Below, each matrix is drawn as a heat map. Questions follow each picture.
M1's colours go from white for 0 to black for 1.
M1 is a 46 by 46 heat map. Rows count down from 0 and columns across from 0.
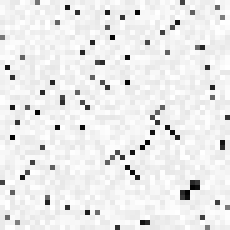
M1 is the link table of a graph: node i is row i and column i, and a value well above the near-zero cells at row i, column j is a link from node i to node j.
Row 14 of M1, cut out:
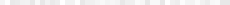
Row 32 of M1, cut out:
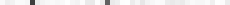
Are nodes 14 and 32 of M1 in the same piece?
no
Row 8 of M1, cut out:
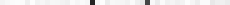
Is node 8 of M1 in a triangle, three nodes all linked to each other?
no
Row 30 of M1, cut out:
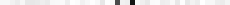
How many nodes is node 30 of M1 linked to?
2
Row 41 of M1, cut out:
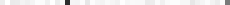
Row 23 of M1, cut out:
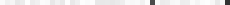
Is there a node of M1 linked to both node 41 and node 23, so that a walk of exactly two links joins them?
yes
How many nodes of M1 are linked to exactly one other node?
1
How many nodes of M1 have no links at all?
1
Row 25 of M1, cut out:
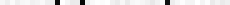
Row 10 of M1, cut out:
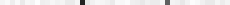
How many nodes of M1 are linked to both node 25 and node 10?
2
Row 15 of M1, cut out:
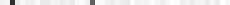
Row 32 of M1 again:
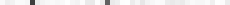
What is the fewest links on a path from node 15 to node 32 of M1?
3
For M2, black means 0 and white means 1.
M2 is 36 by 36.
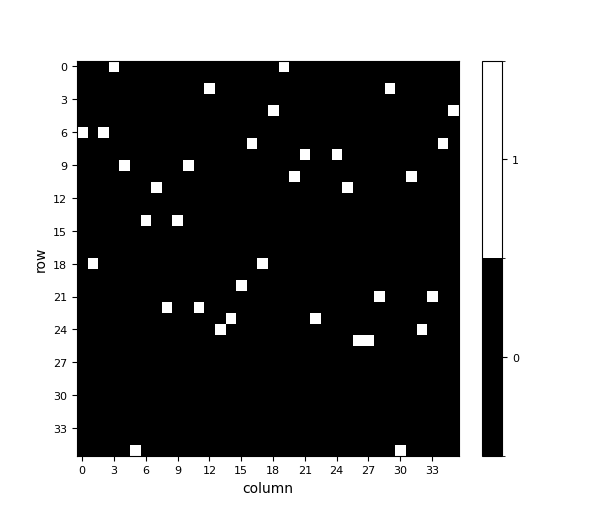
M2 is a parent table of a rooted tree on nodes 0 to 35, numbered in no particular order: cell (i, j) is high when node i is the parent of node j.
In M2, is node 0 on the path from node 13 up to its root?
no
